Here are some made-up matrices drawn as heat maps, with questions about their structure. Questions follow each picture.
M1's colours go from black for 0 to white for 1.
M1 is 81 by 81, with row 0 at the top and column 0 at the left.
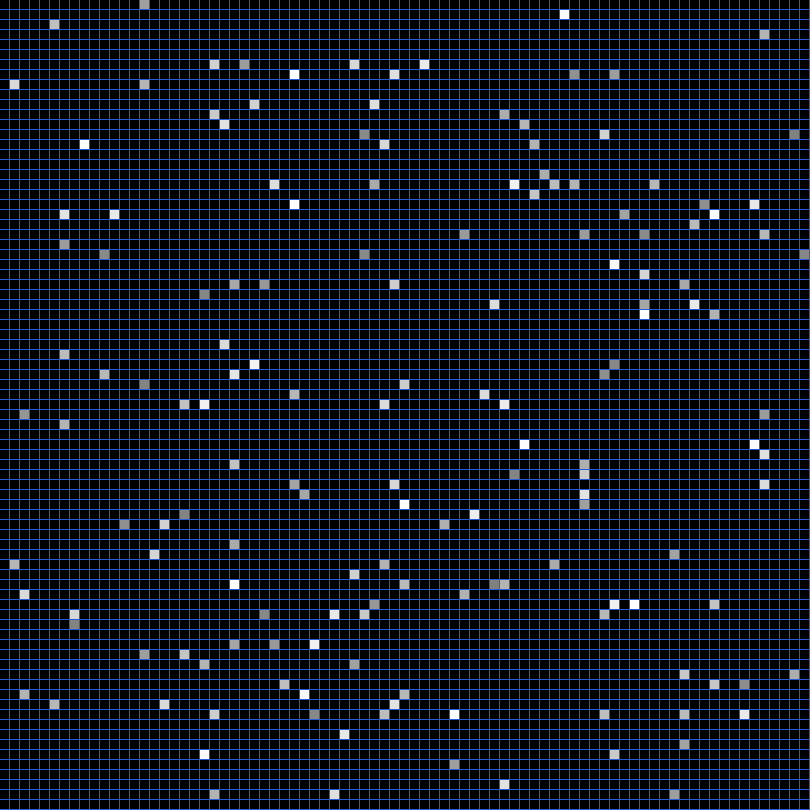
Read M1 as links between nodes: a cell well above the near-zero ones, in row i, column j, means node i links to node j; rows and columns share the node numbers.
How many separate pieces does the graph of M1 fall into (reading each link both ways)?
7
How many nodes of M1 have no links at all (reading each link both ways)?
6
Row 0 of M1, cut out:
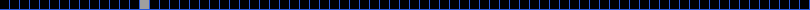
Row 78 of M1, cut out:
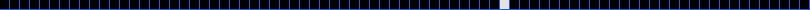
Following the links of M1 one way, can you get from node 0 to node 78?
no
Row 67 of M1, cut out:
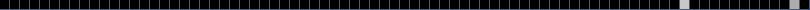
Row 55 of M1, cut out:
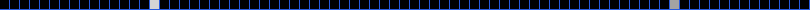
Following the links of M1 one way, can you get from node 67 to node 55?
yes
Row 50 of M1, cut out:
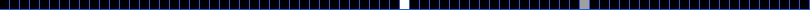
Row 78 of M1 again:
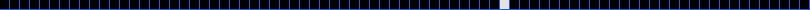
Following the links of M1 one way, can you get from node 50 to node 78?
no
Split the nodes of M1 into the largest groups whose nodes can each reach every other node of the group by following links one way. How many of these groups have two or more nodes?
3
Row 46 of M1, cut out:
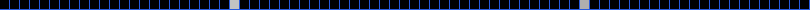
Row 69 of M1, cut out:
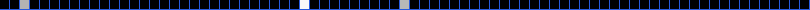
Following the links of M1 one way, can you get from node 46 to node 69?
yes
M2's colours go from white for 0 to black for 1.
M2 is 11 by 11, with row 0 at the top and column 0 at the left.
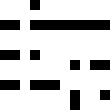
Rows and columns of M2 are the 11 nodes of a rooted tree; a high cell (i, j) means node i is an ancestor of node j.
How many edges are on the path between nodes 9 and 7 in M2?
2
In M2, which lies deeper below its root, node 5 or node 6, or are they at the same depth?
node 5
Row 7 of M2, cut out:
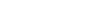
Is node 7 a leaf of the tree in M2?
yes
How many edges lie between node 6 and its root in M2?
1
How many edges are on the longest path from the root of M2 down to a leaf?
4
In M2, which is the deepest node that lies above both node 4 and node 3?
8
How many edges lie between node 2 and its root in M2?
0
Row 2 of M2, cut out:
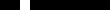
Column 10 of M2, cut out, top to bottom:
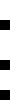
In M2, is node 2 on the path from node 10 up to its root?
yes
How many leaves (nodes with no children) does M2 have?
4
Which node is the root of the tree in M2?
2
